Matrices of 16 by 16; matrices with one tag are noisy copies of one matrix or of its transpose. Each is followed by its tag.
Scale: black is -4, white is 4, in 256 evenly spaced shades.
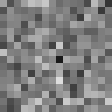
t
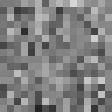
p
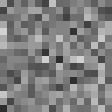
t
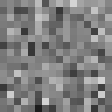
p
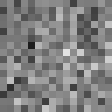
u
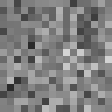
u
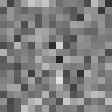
t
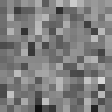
p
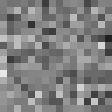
p
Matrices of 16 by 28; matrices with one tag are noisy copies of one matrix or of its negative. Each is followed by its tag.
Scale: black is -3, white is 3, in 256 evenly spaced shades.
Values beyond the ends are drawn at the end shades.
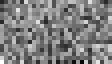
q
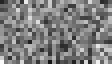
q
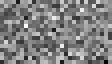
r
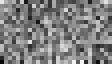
q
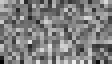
q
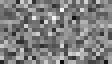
r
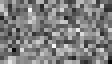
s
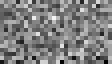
r
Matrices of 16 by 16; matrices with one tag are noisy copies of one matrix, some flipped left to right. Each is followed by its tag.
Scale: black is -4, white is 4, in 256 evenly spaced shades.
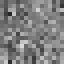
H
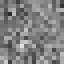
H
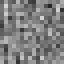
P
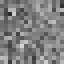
H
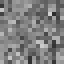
H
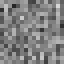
P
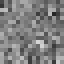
H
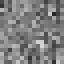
H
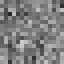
H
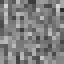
P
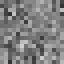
H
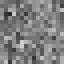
H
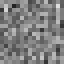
P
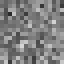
H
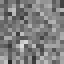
H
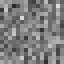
P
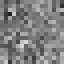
H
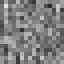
P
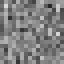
P
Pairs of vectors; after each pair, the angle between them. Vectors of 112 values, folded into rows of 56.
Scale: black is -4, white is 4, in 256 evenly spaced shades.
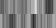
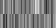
partly aligned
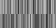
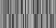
partly aligned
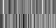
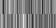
nearly opposite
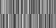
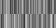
orthogonal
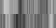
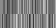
partly opposed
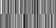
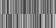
partly aligned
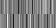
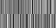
nearly parallel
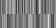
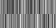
partly opposed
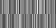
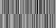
nearly opposite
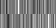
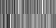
partly aligned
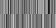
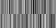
orthogonal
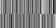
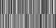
nearly opposite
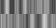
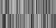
partly opposed
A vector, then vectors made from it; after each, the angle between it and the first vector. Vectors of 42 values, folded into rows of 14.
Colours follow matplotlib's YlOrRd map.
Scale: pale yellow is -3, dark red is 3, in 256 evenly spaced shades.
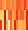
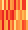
partly opposed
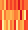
partly aligned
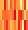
orthogonal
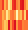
orthogonal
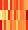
partly aligned
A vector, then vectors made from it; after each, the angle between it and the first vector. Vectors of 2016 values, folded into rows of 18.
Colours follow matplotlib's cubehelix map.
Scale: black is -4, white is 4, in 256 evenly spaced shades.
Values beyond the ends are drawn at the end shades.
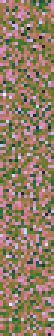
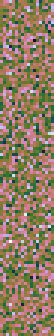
partly aligned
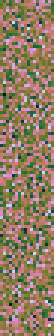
nearly opposite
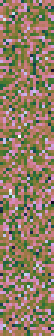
orthogonal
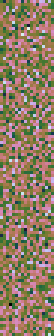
nearly opposite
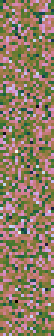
partly opposed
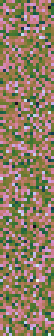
partly opposed
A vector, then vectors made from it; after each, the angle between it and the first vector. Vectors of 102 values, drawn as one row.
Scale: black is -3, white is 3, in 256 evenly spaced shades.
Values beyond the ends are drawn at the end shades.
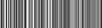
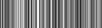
orthogonal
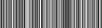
partly aligned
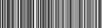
partly opposed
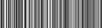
nearly parallel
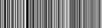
nearly opposite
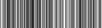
partly opposed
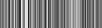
orthogonal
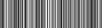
partly aligned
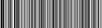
partly aligned
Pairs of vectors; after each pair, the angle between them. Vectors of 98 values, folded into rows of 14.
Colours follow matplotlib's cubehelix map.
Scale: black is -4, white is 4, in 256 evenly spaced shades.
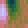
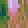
nearly opposite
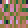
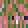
orthogonal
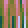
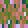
orthogonal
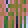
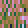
partly aligned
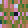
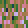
partly opposed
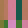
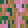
partly opposed
